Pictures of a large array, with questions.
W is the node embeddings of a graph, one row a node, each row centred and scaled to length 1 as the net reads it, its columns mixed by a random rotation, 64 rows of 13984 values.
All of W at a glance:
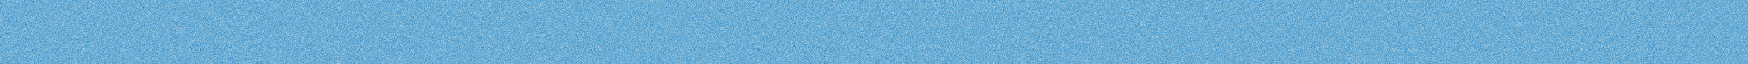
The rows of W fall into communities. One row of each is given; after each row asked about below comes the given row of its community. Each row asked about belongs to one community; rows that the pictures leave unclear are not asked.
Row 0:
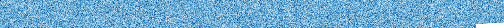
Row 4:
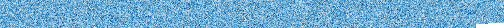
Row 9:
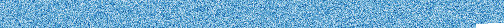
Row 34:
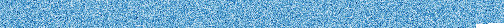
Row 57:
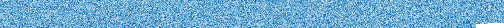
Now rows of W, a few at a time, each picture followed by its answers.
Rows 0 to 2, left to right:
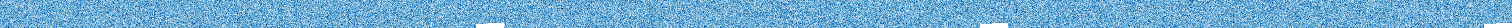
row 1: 4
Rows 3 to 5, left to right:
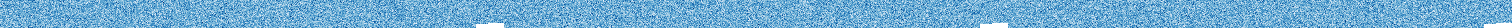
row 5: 57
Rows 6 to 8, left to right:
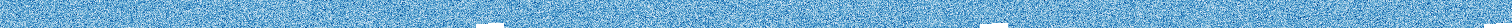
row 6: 4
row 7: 34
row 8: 34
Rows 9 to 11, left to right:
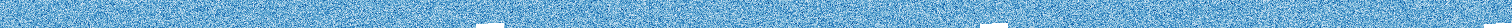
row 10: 4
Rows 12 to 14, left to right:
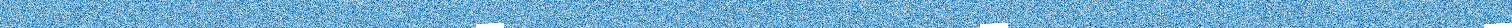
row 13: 9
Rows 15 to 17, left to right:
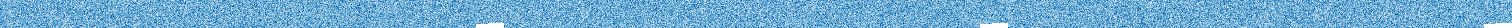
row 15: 57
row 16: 4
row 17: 57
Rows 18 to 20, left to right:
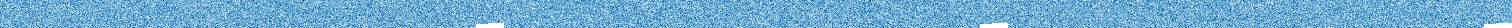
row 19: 57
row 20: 9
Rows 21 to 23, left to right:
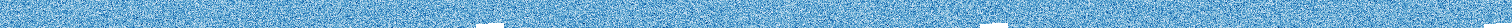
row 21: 34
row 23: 9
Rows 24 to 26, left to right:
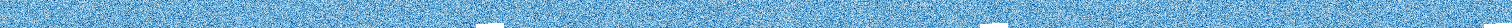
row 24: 57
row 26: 57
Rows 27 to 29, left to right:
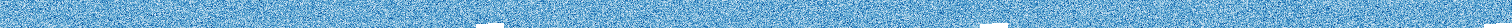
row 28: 4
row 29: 34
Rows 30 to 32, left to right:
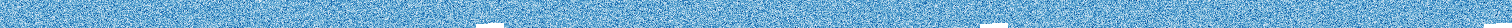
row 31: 0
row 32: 4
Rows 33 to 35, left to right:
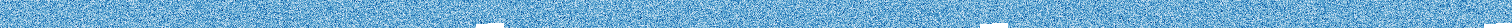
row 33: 9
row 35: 4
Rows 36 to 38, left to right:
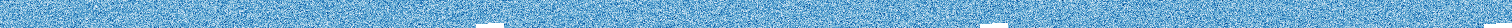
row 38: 57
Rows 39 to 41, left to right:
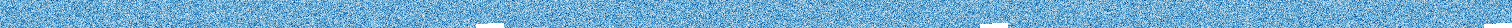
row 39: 4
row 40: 4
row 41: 34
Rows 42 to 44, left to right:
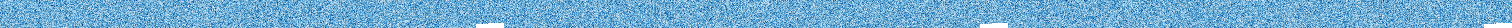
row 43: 9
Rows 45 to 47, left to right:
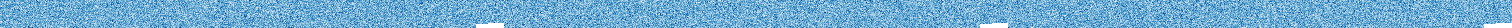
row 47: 57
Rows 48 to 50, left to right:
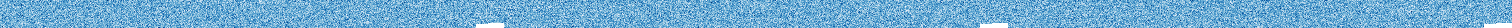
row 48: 9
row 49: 9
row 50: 9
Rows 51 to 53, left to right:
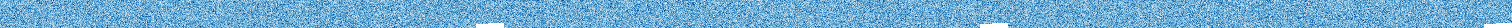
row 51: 4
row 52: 0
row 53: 34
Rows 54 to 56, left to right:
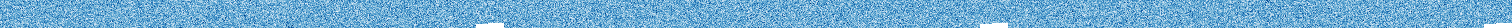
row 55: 4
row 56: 34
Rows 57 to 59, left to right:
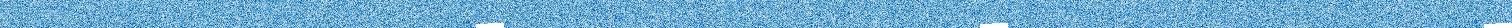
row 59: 57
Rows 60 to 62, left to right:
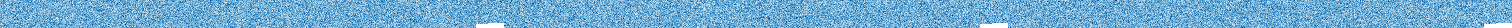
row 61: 34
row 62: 9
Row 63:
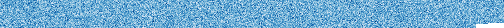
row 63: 34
